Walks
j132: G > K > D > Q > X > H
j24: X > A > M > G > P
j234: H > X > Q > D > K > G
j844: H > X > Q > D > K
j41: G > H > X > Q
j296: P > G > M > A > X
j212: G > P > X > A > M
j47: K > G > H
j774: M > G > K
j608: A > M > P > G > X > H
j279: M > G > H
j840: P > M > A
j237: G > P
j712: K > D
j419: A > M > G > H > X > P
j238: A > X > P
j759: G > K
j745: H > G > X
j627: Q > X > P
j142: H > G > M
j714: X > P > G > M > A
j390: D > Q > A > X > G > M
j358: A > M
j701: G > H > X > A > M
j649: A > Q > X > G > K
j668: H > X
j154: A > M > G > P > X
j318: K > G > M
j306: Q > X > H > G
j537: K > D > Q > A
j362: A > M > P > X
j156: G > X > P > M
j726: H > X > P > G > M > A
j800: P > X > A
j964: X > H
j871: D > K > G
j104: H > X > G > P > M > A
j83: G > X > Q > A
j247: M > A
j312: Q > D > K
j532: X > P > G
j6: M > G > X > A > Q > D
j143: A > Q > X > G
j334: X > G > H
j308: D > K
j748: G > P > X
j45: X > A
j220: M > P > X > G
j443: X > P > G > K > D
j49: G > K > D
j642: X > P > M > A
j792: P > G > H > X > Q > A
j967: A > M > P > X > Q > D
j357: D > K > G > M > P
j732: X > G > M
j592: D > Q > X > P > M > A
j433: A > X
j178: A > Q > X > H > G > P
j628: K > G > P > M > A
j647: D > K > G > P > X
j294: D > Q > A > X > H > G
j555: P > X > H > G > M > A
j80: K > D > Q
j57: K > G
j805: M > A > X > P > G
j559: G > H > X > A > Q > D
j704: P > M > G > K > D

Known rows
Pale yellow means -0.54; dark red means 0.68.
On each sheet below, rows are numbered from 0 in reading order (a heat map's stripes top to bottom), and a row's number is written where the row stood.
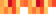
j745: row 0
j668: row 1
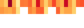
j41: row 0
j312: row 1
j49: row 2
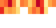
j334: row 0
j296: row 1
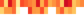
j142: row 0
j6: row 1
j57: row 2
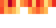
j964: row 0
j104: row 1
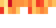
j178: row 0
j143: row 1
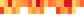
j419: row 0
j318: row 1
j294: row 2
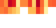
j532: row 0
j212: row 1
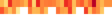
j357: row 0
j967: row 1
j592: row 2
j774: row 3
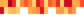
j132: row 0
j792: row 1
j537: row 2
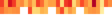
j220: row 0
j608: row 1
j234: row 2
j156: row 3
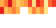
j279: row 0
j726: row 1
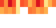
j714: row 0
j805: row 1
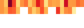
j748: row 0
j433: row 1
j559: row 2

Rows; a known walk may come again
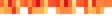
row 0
j247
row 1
j443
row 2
j642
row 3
j967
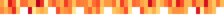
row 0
j306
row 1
j132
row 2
j308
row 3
j871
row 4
j358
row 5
j47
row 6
j628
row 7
j649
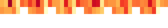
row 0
j41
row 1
j732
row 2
j701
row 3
j532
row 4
j592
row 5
j390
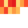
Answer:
j234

